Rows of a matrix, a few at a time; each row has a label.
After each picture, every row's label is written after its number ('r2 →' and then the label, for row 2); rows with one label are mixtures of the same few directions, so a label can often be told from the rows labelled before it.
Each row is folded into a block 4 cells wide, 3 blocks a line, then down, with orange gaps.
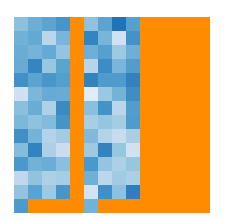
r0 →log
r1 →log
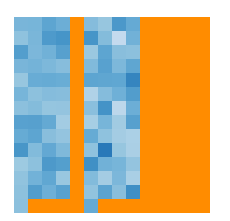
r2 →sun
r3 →log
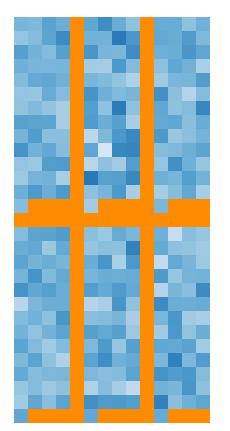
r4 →sun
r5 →log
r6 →sun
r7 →log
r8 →sun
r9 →log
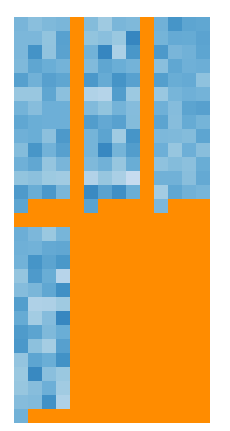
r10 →sun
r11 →sun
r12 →log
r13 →sun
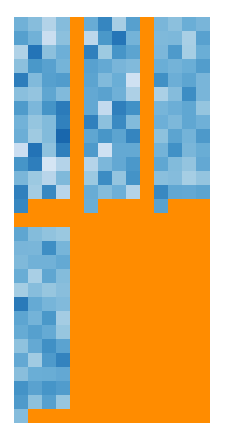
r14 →sun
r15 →log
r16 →sun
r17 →log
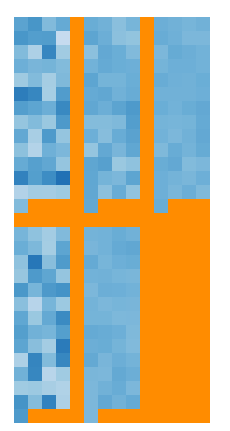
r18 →sun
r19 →sun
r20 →sun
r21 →sun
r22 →sun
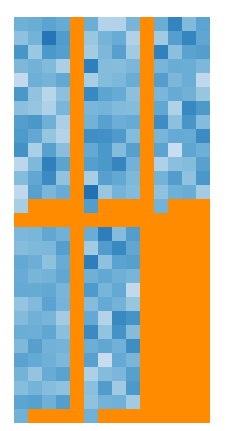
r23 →sun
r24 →log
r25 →log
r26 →sun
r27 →log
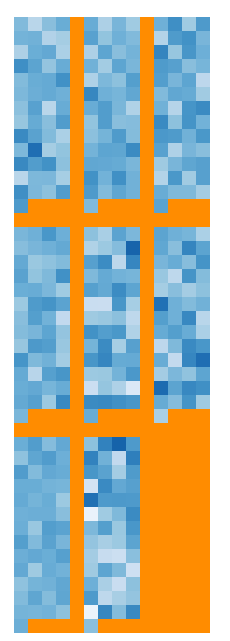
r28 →log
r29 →log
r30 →log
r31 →sun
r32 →sun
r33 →log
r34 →log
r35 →log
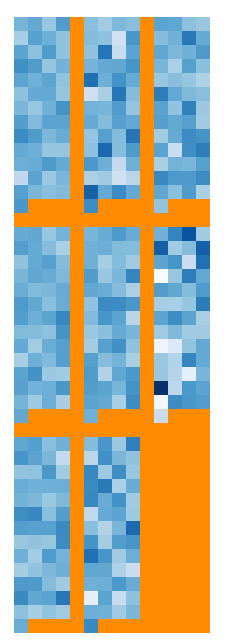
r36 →log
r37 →sun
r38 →log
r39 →sun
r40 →sun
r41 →log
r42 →sun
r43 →log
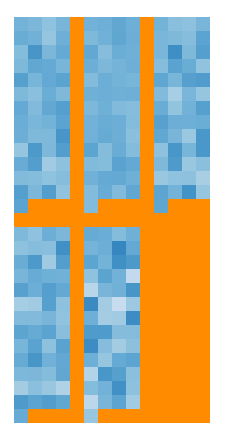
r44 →sun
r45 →sun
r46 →sun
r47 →sun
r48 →sun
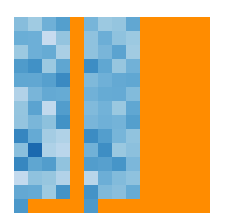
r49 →log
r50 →log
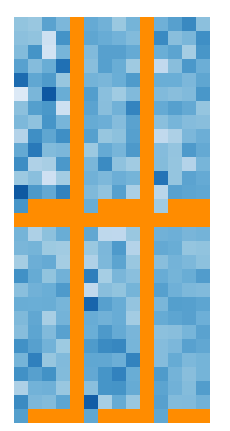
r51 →sun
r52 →sun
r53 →log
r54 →log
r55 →log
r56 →sun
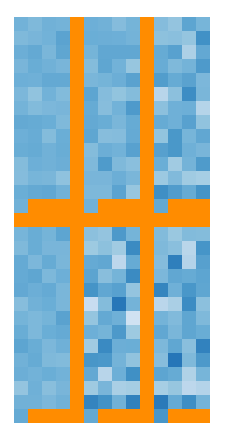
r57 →sun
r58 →sun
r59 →sun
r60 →log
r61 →sun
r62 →sun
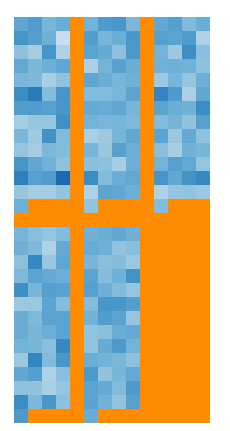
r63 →sun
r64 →log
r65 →sun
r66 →sun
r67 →sun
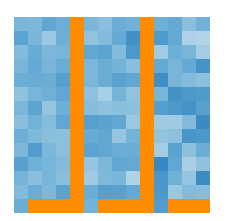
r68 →log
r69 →sun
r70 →sun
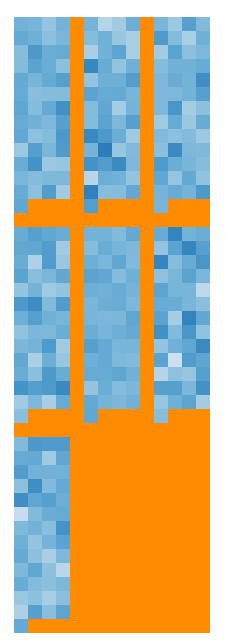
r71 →sun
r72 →log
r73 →log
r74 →sun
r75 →log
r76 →log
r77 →log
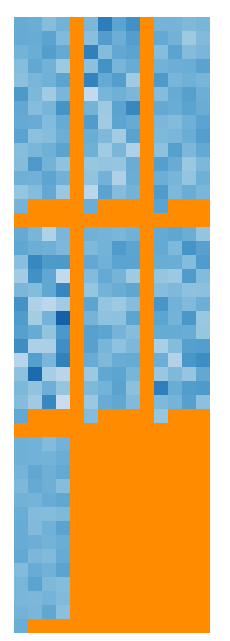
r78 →sun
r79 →log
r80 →sun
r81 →sun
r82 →sun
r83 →log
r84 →sun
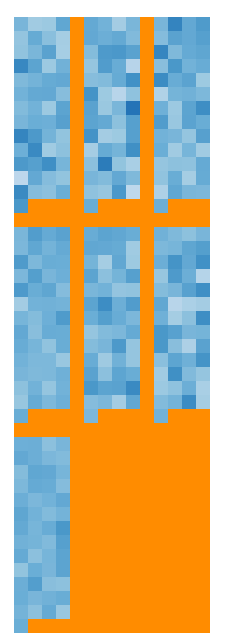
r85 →log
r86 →sun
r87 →log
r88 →log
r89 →sun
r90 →sun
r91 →sun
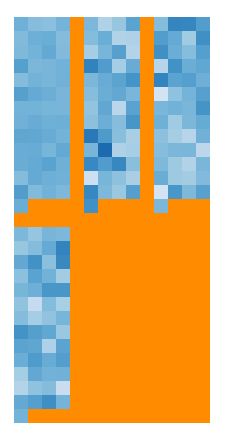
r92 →log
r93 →log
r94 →log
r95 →sun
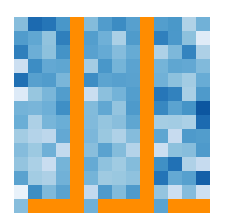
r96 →log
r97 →log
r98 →sun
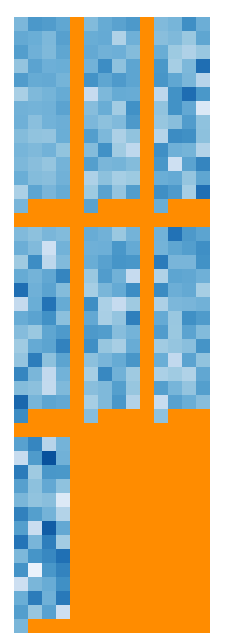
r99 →log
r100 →log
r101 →sun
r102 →sun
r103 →sun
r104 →log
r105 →log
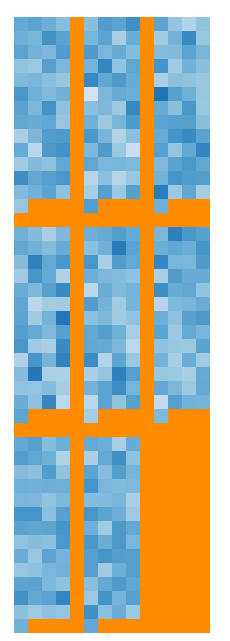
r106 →log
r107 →log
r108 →log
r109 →sun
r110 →sun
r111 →log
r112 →sun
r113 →log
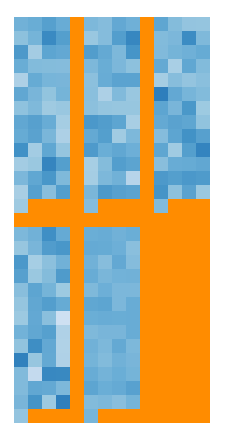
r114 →sun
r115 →sun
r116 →log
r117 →sun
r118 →sun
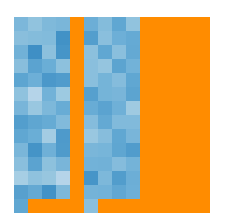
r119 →sun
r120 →log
